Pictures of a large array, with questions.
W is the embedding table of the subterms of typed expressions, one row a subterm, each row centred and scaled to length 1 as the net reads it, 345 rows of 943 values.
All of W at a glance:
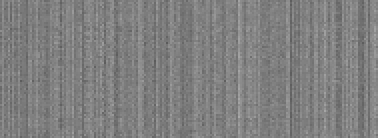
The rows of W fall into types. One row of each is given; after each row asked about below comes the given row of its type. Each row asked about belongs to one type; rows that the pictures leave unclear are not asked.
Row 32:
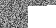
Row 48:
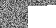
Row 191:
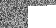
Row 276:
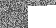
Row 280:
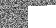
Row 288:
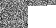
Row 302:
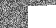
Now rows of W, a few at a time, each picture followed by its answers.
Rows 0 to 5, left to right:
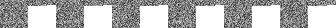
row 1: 288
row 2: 32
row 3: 191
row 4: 32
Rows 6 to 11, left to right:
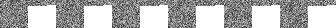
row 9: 48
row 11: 32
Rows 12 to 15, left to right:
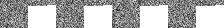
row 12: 191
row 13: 48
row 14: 288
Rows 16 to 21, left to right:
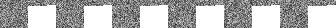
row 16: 32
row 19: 191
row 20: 288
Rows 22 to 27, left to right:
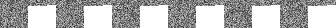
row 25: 32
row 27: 302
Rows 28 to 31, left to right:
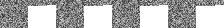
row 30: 302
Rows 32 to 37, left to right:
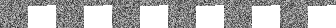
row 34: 280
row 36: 48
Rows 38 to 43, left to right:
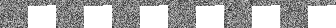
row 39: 48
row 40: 48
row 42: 288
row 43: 276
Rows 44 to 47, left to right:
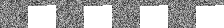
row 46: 48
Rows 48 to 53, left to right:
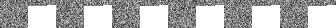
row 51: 191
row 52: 48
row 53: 48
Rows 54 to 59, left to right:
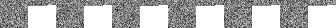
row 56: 32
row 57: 48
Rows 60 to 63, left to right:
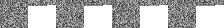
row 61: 48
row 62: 288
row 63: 48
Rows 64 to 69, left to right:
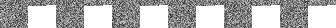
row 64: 32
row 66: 288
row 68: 288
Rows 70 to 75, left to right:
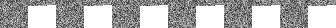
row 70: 302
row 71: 302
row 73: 191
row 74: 191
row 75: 276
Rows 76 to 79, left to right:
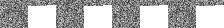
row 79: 276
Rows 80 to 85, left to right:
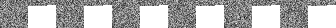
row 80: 48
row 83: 276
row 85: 276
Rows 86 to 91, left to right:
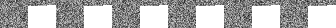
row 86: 302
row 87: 288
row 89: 48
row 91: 48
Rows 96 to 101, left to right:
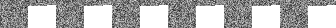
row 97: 302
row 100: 48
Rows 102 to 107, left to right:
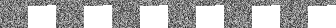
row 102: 48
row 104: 276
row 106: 191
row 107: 32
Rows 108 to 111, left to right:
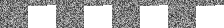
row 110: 302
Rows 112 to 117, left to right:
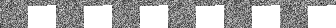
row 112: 288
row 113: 302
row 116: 302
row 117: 276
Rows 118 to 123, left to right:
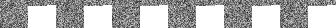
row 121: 302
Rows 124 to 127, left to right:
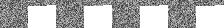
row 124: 32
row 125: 302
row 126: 288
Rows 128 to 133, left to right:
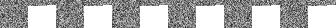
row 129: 302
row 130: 191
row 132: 48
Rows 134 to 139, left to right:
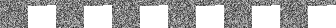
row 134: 276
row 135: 191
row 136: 302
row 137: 302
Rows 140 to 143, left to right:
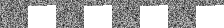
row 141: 276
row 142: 191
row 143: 191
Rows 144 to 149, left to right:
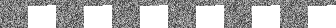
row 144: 48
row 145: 32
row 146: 302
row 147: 191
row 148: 32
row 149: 48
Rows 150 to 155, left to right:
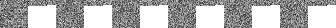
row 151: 276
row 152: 276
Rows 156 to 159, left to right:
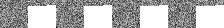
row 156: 32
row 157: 48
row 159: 276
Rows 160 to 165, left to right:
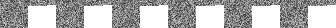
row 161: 302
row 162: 32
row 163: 302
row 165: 191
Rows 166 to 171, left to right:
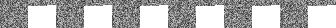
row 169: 32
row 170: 280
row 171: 288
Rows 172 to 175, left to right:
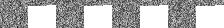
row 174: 276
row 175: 32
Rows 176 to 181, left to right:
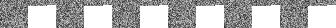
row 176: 191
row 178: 276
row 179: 288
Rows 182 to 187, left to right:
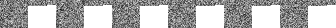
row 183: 288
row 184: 288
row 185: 280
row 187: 280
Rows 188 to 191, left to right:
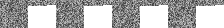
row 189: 288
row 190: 32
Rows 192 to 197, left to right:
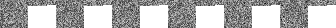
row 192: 288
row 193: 276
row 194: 302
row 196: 48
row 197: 276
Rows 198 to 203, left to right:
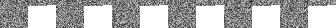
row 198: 48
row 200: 288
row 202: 280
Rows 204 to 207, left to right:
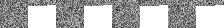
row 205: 191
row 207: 276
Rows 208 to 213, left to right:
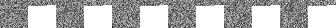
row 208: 280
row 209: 276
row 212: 32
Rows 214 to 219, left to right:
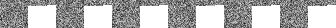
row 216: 191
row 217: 302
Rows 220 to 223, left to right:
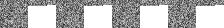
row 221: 191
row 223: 32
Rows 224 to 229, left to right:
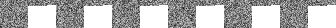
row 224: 48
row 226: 302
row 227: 191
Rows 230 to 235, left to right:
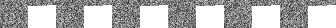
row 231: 32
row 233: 276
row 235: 302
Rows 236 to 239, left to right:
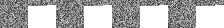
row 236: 280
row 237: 302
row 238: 48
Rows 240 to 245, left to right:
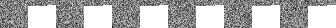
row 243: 302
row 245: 191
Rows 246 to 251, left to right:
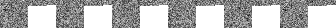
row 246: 32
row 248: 302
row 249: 288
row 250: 191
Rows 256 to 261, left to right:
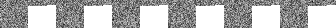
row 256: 48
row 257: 191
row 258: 191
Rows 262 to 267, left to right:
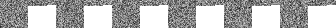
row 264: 276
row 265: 280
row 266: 191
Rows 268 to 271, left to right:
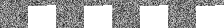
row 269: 48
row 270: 276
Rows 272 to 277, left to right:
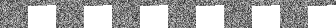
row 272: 302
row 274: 302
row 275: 48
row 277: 48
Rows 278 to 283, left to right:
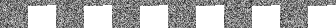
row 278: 191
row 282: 280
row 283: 191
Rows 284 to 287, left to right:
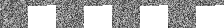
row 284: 302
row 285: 32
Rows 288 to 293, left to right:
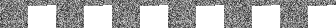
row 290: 191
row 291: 288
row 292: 302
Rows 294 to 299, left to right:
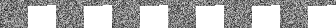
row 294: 191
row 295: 302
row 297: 276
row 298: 32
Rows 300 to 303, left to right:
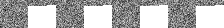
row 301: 276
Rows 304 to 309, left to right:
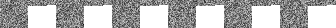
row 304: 276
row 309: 302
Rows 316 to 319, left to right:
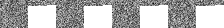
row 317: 32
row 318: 276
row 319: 302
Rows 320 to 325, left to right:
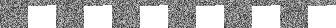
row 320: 280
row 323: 48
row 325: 276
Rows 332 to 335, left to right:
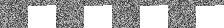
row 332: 32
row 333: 288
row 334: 302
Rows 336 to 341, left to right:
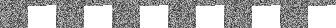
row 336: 32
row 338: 288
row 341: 280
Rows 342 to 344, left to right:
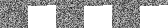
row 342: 276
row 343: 280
